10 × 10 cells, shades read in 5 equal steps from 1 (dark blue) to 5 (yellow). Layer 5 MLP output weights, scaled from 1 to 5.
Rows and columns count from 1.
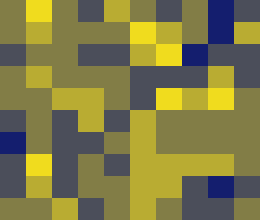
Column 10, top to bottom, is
2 4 2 2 3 3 3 3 2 3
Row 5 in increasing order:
2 3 3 3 3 4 4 4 5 5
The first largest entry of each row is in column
2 6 7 2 7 4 6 2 2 3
